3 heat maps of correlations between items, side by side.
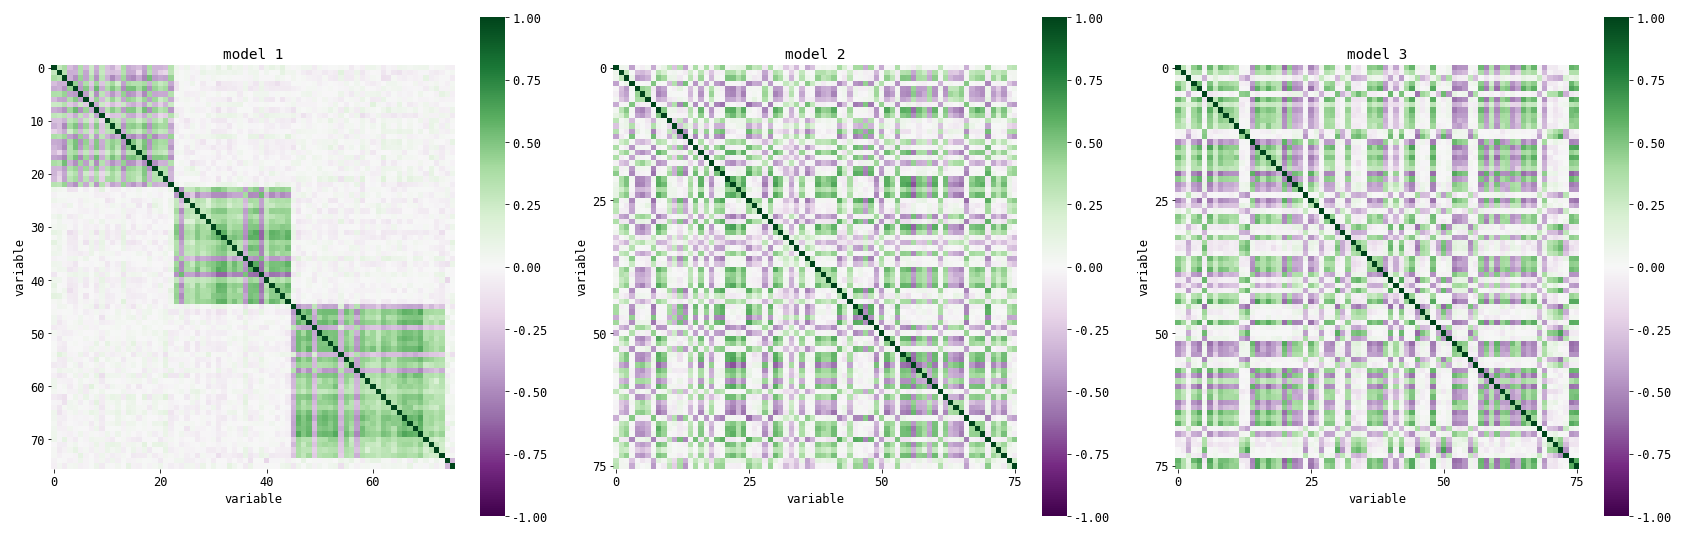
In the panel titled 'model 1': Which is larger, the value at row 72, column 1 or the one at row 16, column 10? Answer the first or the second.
the second
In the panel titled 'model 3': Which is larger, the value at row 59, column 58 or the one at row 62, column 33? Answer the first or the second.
the second
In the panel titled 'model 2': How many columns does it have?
76
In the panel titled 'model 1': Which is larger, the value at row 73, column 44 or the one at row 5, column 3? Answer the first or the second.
the first
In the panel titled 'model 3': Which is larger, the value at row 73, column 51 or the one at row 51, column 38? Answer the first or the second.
the first
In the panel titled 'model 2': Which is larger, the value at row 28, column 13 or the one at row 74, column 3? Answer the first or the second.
the first
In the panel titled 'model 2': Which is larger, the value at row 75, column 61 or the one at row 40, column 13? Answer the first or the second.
the first
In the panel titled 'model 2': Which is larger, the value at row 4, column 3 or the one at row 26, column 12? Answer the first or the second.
the second
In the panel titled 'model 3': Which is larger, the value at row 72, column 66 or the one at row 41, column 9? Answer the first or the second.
the first
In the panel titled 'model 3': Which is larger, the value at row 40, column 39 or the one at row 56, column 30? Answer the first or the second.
the second
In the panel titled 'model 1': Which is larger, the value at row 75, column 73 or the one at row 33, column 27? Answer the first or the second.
the second
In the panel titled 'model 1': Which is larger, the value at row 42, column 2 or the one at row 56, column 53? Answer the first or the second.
the second
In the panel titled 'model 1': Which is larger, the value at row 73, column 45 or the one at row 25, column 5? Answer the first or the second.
the second
